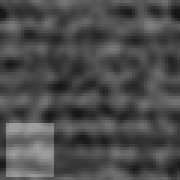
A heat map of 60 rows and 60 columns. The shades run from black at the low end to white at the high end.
Overall the values sit about 30% of the way up the scale. Values change most from cell to cell in the bottom left. The ninth with the highest average is the bottom left. Horizontal stripes repeat 7 times down the table. An odd patch, higher than its surroundings, sits in the bottom left.
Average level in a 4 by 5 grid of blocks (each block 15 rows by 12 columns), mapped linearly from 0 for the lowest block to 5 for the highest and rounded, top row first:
1 1 1 1 1
1 0 1 1 1
3 2 1 1 2
5 3 0 1 0
